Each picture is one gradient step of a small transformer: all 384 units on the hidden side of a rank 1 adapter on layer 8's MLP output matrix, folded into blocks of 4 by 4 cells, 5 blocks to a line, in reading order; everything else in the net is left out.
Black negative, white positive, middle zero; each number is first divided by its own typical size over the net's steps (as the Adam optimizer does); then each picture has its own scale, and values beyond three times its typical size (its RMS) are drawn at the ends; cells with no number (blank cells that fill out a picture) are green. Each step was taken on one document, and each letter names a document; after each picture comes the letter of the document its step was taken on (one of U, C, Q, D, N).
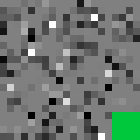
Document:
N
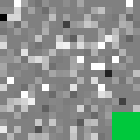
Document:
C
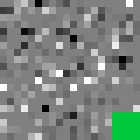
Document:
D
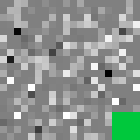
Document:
C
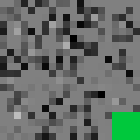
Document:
N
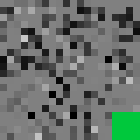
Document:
N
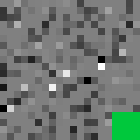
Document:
D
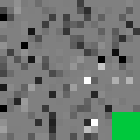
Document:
D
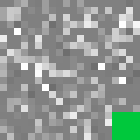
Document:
C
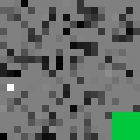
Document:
N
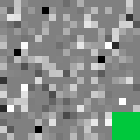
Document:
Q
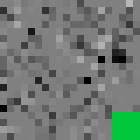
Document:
D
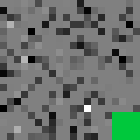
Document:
D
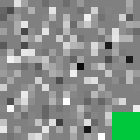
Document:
C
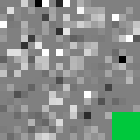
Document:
N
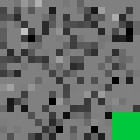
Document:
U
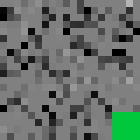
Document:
D
